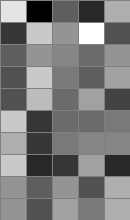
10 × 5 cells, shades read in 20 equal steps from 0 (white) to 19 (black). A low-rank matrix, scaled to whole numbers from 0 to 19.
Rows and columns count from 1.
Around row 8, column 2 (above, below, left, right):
15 12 4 15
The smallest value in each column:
2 4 7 0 6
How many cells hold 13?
5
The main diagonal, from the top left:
2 4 9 12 14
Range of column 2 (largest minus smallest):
15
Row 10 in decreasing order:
13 10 8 7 6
